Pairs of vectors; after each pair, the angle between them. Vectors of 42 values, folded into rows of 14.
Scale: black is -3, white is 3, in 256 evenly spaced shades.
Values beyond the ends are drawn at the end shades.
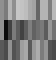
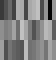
orthogonal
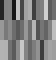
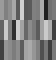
partly opposed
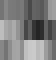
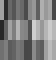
partly opposed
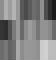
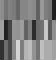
partly aligned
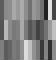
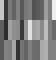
partly opposed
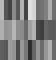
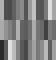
partly aligned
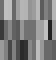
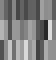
nearly opposite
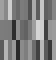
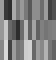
orthogonal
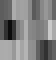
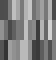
partly aligned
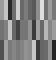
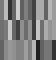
nearly parallel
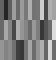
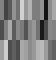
partly aligned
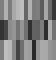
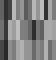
orthogonal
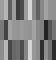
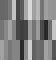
partly aligned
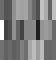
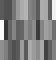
nearly parallel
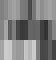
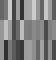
orthogonal
